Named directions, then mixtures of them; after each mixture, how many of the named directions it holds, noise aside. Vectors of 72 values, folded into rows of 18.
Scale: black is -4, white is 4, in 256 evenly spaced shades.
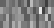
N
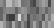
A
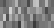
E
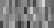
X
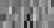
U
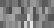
three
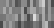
two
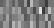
one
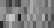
two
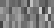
one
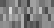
three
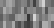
three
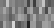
three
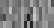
one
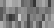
one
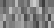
three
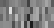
two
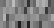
three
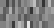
three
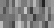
one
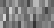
one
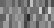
two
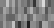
two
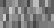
one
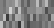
two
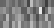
one
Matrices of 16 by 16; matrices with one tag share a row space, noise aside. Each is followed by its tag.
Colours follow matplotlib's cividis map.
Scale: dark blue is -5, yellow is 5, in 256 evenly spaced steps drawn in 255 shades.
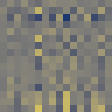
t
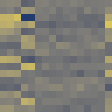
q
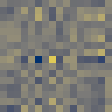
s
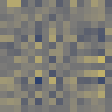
s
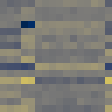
q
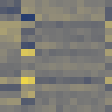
q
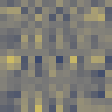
s
